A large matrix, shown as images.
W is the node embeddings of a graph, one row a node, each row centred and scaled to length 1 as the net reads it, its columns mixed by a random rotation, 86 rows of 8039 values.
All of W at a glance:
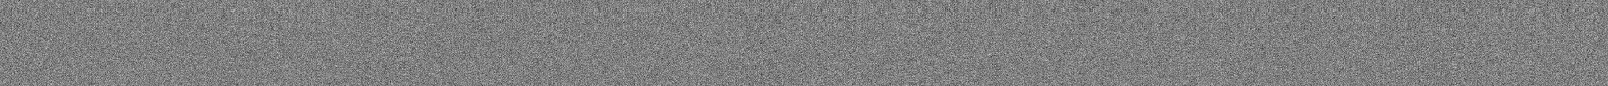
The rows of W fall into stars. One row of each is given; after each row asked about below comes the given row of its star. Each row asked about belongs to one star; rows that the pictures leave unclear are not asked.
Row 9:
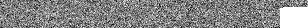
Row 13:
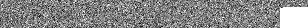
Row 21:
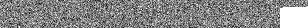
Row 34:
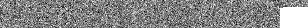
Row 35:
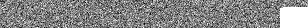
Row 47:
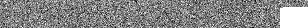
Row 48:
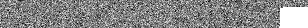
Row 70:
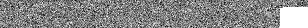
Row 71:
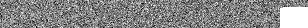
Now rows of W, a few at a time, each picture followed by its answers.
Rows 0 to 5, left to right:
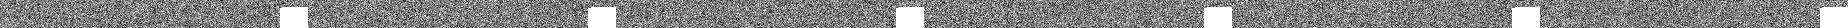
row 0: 34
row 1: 47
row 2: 21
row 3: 35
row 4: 47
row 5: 21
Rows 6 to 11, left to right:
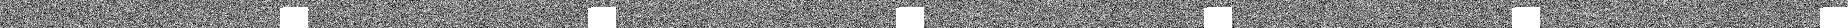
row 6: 13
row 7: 35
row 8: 9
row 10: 9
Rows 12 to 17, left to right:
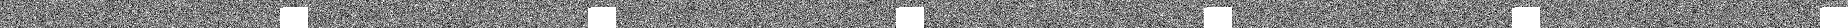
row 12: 13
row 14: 47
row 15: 9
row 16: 21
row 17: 21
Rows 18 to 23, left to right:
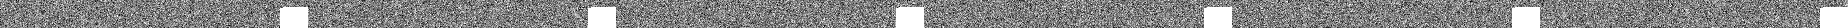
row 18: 47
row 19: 70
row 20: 21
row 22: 35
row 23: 71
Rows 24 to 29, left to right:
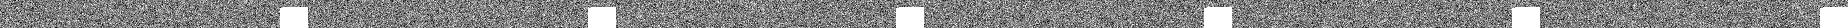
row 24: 34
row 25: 47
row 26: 71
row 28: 9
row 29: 9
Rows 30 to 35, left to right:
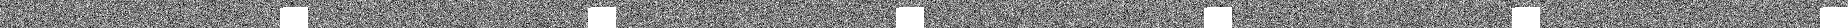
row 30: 70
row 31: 47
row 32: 35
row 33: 48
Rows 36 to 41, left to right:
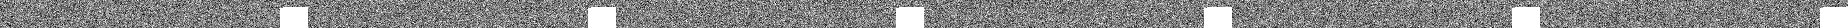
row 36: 70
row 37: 13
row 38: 13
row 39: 35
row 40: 21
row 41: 47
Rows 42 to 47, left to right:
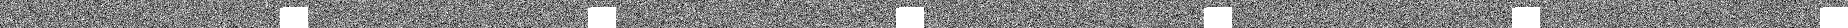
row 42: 47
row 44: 35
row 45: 9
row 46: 35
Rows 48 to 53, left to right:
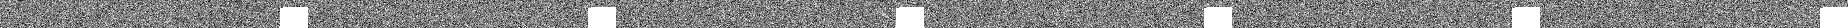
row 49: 35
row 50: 70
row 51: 21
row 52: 35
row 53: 13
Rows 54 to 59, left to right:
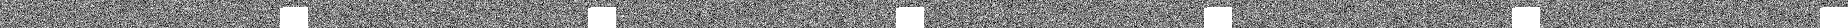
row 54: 70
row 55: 13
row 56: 48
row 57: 35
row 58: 71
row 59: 34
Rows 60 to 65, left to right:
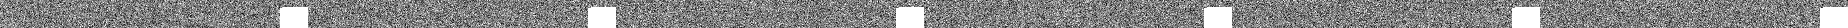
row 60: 34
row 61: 13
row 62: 71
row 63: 9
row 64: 13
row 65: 48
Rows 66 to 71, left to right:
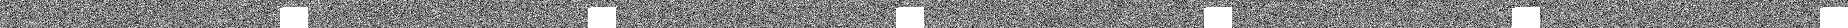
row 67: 13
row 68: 21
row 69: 21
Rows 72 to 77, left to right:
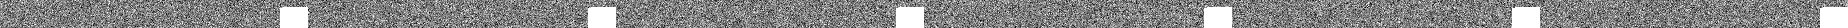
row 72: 47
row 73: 9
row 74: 21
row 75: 13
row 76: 48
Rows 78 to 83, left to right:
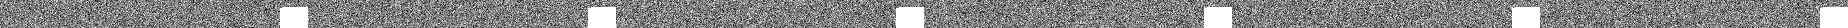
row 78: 47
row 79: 70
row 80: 34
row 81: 70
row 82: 21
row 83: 34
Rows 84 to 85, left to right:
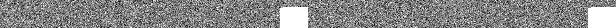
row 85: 9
